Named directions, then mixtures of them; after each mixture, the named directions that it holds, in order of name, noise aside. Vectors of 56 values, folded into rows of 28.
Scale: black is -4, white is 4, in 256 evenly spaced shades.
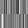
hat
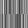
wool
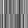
wool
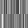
hat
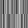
wool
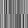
hat, wool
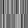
wool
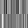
hat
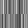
wool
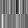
hat, wool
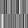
hat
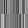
hat, wool
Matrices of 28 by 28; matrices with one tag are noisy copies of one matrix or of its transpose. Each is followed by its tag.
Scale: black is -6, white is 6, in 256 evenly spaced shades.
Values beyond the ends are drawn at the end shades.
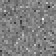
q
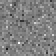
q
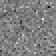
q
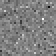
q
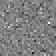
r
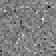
q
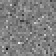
q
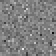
r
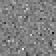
r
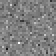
q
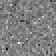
q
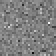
r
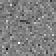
q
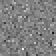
r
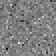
q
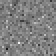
q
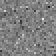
q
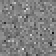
r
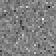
q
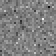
q
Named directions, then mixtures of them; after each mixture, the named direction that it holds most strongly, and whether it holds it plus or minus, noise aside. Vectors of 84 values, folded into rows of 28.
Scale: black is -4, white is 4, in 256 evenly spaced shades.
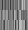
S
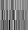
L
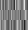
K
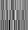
L, plus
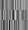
L, plus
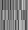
S, plus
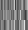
K, minus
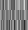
K, plus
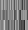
S, minus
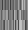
S, plus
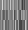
S, minus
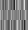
K, plus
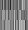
S, plus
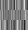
K, plus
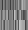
S, plus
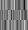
K, minus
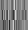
L, plus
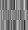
K, plus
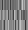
S, plus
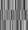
K, minus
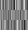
K, plus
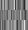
K, minus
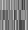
S, minus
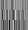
L, plus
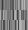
S, plus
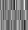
K, plus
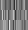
L, minus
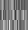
L, minus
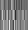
L, minus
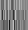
L, plus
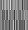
S, minus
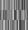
S, minus
